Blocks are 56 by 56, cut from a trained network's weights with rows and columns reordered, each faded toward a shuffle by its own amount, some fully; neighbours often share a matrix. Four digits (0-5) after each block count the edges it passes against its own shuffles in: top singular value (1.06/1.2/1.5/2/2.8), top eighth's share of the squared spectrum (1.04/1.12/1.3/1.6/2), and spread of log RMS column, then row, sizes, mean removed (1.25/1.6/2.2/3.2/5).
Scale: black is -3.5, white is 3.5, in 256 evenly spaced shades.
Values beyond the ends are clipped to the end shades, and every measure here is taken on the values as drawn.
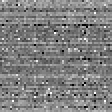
4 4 2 2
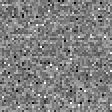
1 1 0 0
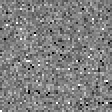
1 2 0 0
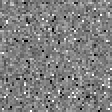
2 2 0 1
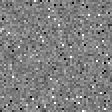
0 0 0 0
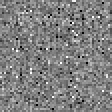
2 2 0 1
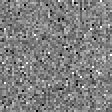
0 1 0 0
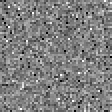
1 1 0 0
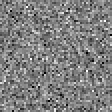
0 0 0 0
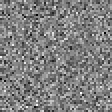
3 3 1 1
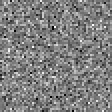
0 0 0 0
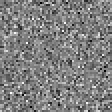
1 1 0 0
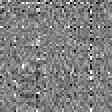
3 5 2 2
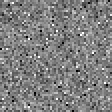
0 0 0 0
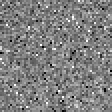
0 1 0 0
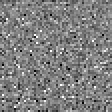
1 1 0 1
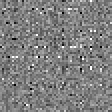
3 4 1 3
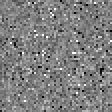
1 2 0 1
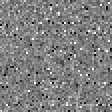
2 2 0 1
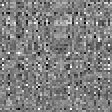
3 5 3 3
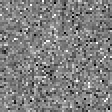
1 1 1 0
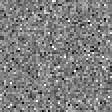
0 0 0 0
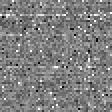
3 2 0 1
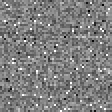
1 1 0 0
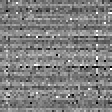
4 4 2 2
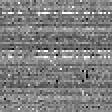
4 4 2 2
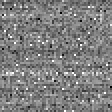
3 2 0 0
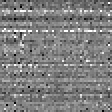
4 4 2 2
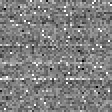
3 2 0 1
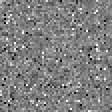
1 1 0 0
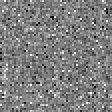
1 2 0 1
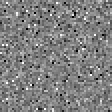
1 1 0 0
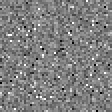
0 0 0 0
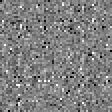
2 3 0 2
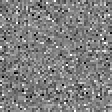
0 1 0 0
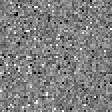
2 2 0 1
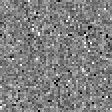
1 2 0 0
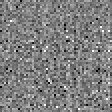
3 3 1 2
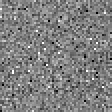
1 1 0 0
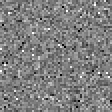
1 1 0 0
